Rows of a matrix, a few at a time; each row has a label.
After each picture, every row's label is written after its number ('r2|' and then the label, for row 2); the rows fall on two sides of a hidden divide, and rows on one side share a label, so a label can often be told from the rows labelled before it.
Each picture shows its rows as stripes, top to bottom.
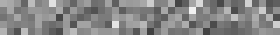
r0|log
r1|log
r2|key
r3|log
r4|log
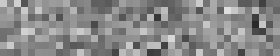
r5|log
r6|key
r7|log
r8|log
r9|log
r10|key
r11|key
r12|log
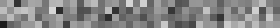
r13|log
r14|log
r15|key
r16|key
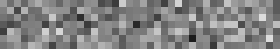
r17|key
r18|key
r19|key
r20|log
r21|key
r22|key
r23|log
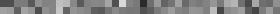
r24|key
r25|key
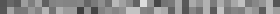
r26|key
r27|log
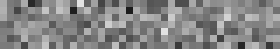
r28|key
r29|key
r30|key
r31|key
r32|log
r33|key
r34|log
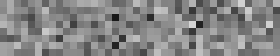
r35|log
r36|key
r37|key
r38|key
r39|key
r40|log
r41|key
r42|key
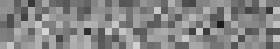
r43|key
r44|log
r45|log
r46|log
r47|key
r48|log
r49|log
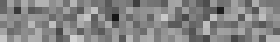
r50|key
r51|key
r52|key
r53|log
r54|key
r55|log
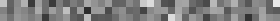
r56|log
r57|key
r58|key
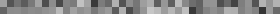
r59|log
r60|key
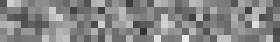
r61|key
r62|key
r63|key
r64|key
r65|key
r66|key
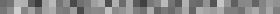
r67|key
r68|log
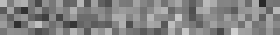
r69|key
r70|log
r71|key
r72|key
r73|key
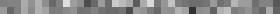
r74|key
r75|key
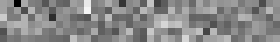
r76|log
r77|log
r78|key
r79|key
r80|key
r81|log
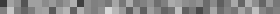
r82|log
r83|key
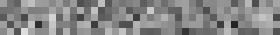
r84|log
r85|key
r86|key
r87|log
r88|key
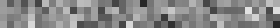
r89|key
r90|log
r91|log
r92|log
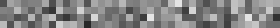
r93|key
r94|key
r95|key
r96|key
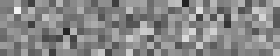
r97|key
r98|log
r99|key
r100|key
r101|log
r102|log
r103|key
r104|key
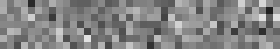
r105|key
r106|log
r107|log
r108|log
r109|log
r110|log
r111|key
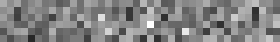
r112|log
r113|key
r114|key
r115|log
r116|log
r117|key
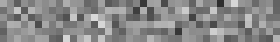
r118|key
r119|log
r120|key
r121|log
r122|log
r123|log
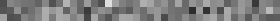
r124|log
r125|key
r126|key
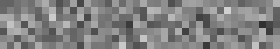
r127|log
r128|key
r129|key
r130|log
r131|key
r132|log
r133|key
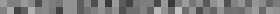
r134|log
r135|log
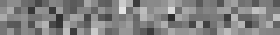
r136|key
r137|key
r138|log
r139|key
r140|key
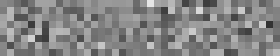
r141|key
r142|key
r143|log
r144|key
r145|log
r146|log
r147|key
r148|log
